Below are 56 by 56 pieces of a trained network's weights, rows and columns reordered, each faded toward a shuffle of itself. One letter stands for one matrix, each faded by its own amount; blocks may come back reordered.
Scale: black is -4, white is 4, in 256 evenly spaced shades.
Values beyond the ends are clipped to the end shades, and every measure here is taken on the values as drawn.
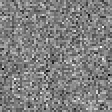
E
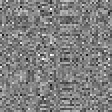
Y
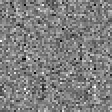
E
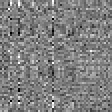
Y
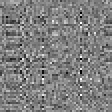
Y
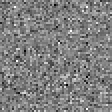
E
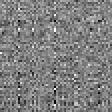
Y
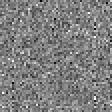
E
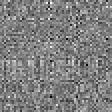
Y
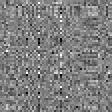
Y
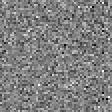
E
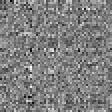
Y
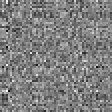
Y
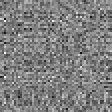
Y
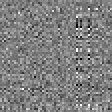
Y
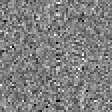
E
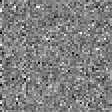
E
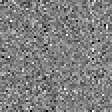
E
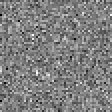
E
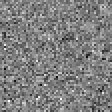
E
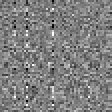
Y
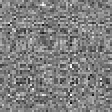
Y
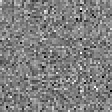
E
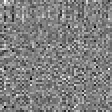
Y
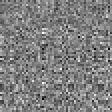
Y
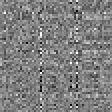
Y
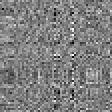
Y
